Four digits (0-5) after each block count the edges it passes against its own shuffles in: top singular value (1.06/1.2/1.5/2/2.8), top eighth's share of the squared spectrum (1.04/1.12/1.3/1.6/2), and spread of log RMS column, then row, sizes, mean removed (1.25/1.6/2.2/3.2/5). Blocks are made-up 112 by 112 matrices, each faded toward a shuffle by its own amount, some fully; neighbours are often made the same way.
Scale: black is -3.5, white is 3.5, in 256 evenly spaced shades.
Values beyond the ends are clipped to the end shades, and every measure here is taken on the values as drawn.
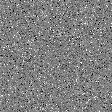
0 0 0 0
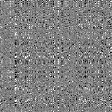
5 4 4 3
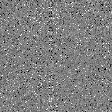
3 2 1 0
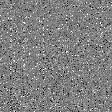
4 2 1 1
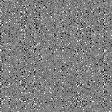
4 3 3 2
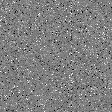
2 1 0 0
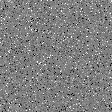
0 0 0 0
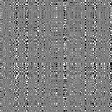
5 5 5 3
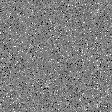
3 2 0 0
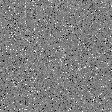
2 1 0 0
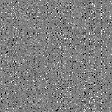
4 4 3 2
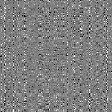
5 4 4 3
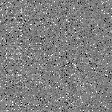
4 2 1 1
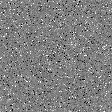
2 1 0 0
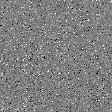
3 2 1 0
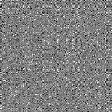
5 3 2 2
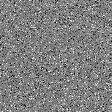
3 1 0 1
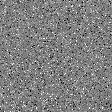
2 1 0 0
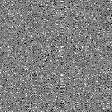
4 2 1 1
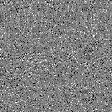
4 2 1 0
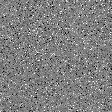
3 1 0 0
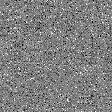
3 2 1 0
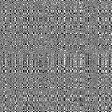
5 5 4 4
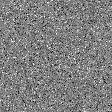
1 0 0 0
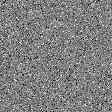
1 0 0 0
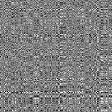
5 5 4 4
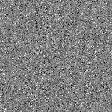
3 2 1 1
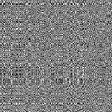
5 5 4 3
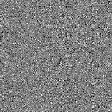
4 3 2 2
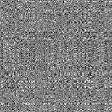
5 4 3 3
